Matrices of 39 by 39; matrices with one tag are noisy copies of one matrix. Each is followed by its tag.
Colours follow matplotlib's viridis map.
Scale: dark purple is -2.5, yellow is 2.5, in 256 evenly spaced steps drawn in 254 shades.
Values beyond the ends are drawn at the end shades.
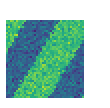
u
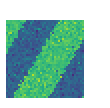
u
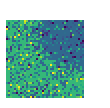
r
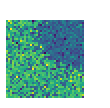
r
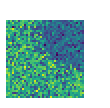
r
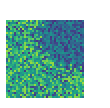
r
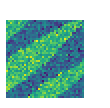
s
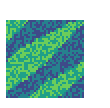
s
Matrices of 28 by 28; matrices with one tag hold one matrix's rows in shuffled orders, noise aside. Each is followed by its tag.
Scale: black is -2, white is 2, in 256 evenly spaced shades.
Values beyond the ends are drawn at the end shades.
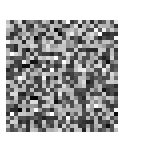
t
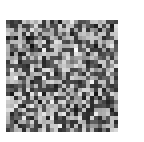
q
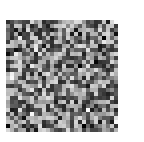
q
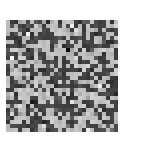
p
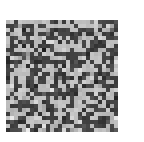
p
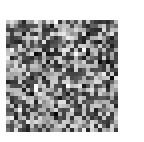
q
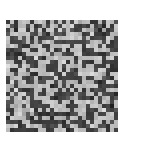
p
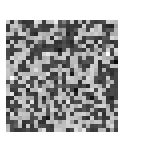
p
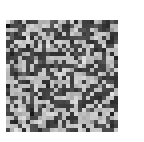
p
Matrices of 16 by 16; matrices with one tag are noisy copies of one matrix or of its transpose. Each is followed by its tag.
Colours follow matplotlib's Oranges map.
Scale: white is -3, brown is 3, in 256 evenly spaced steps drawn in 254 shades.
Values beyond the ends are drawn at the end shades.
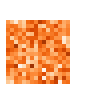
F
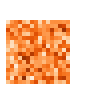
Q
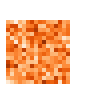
F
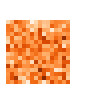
Q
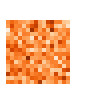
F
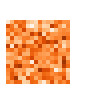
Q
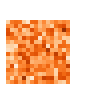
Q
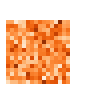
F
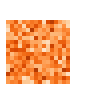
F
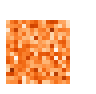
F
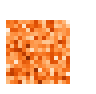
F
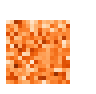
Q
